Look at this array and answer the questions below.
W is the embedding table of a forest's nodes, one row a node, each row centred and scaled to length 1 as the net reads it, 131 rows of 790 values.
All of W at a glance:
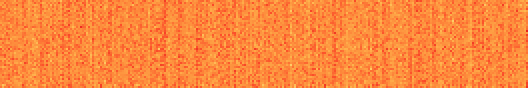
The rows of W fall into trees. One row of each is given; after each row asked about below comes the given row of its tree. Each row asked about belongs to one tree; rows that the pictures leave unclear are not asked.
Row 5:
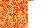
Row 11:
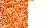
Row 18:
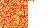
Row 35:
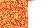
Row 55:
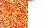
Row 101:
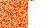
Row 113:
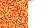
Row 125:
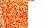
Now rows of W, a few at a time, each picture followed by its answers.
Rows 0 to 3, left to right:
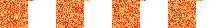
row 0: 35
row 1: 11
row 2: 11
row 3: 101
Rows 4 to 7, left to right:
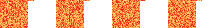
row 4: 101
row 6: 35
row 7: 55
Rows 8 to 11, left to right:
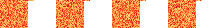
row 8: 55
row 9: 101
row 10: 35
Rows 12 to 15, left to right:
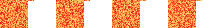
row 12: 113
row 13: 125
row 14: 11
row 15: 55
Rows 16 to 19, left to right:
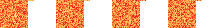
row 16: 11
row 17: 11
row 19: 5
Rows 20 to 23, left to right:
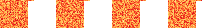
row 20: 35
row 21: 55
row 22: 5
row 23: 125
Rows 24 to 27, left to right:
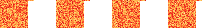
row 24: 11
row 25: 18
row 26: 125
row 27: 113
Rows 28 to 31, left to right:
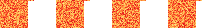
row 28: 18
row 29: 35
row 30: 5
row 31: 55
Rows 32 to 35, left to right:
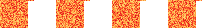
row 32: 18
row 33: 18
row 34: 55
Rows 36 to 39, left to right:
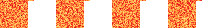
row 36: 101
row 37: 55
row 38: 113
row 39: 101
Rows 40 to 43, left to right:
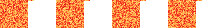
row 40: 11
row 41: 11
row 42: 18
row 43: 55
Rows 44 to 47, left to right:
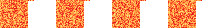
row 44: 18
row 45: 18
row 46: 113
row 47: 125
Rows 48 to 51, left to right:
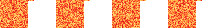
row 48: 18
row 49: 11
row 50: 35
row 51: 101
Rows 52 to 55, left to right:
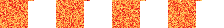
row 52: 101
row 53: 5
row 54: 101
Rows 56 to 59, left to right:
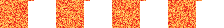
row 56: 5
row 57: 113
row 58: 113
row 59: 113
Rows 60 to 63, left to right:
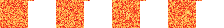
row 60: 18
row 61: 113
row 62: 35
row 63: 18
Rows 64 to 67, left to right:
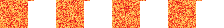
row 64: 125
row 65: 35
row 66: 18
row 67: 18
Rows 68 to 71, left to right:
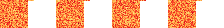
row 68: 11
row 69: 18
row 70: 18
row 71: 55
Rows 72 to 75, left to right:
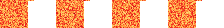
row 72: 113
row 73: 113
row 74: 113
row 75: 18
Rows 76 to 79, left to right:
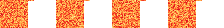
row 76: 18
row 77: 35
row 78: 113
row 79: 35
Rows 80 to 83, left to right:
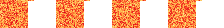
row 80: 125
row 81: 125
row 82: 11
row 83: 11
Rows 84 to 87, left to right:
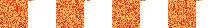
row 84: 113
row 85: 11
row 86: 5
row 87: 35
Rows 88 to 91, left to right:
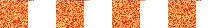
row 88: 35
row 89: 55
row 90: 35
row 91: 5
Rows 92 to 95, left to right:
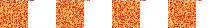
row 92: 113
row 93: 11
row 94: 125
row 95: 125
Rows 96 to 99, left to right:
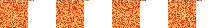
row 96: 113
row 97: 11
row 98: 113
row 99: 35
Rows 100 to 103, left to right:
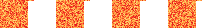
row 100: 101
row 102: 18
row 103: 18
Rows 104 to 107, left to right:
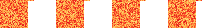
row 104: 113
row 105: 35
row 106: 11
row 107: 125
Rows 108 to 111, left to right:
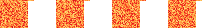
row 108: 55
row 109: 35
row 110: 113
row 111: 55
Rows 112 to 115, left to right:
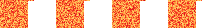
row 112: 18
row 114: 5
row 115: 101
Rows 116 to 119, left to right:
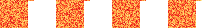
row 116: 35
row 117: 5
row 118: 113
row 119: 55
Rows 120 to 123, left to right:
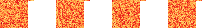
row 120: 35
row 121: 125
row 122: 125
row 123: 11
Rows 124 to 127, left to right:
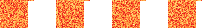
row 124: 18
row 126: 101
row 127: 101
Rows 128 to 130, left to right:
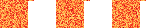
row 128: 101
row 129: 113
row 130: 101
